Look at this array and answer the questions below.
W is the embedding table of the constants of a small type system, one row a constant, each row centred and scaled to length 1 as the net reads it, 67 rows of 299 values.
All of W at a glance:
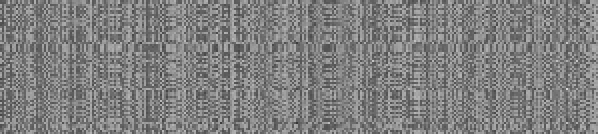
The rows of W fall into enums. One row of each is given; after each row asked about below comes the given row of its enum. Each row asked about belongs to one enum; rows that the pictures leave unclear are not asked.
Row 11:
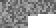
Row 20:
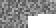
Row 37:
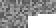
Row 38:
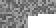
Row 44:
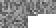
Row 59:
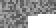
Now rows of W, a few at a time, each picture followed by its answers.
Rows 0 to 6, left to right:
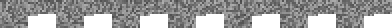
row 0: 11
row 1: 11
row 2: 37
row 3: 38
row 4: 59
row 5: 38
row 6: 38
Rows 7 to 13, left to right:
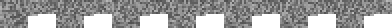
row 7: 59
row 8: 20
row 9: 11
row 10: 37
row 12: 11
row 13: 20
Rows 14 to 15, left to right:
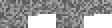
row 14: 37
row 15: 38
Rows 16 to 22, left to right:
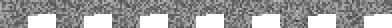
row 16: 59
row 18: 38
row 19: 38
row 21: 44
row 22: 59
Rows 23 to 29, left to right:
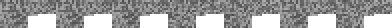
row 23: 59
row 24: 59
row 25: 59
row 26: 37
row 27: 38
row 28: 59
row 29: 38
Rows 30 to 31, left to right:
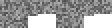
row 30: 44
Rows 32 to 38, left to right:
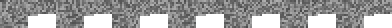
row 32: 11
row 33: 59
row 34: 38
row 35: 59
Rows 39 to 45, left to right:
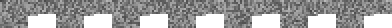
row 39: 11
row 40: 20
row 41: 11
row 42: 20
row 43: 59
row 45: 20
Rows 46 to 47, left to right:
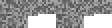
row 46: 38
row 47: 38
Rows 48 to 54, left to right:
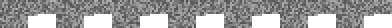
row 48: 20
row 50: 11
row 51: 37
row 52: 11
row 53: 20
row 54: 38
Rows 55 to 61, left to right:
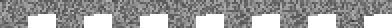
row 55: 11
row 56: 20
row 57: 11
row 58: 38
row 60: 59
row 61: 44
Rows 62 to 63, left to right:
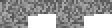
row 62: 11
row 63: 11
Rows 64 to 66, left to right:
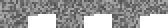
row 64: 59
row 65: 20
